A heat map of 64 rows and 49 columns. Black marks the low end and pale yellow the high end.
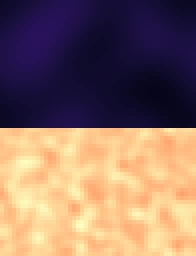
It is made of 2 by 1 panels. Panel 1,1: very low, smooth, faint in contrast. Panel 2,1: very high, blotchy, faint in contrast.
